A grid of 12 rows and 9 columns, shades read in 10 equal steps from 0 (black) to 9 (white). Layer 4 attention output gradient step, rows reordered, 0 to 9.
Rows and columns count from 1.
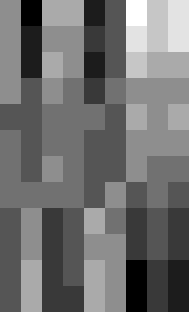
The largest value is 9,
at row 1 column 7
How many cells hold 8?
3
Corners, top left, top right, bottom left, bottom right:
5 8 3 1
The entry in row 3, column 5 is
1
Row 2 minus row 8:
1 -3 1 1 -1 -2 5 3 5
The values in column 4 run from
2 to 6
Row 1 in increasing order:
0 1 3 5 6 6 7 8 9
